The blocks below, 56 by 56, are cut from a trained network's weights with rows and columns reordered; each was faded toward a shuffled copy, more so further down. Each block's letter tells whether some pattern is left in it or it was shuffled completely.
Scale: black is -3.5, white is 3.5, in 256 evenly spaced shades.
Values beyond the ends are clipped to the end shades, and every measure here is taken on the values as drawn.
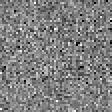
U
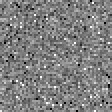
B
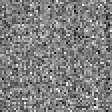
U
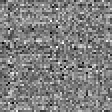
U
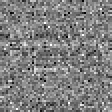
U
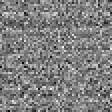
U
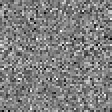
U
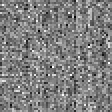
U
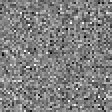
U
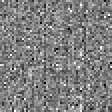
U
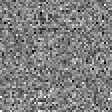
U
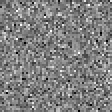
B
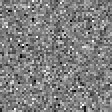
B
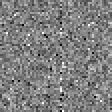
U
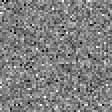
B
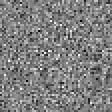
U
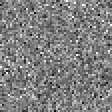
B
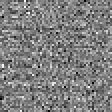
U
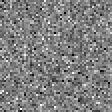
B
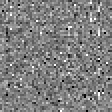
U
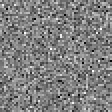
B
